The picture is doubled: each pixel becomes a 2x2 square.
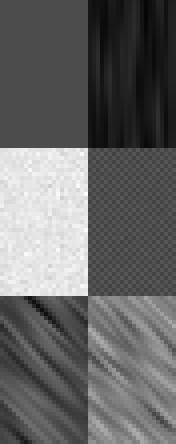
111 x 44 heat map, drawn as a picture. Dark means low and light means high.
It is made of 3 by 2 panels. Panel 1,1: low, flat. Panel 1,2: very low, streaked downward, faint in contrast. Panel 2,1: very high, fine-grained, faint in contrast. Panel 2,2: low, checkered, faint in contrast. Panel 3,1: low, slanting down to the right. Panel 3,2: middling, slanting down to the right.
